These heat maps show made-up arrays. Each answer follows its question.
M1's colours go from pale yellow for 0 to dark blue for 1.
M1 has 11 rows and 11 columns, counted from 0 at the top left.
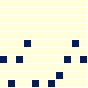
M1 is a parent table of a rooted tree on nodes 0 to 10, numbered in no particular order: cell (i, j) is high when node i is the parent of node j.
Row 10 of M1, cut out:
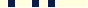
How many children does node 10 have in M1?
3
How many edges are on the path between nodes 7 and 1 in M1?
2
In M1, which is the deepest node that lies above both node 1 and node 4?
10
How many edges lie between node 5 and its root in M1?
0
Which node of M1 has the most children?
7
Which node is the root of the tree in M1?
5
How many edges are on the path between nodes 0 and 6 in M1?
3
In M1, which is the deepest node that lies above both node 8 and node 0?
7
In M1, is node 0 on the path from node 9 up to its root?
no
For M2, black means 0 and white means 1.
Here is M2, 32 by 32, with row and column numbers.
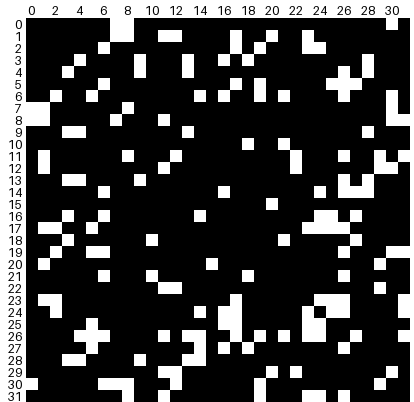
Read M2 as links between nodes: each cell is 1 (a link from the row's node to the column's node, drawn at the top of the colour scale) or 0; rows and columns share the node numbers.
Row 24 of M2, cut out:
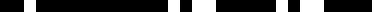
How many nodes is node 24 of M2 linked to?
8
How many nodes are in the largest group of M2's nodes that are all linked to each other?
5
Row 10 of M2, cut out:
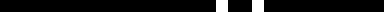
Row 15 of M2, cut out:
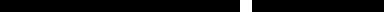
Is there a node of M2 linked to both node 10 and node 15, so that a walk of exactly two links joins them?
no
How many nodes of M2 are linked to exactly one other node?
1
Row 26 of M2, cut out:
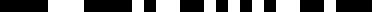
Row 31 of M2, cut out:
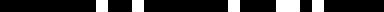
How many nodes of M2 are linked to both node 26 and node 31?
4
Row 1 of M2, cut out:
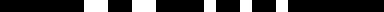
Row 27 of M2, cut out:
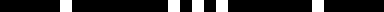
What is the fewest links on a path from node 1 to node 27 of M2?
3
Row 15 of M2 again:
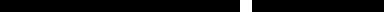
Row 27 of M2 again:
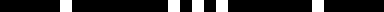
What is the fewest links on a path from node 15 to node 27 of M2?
5
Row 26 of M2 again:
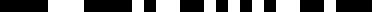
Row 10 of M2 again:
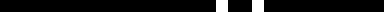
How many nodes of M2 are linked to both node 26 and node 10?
1
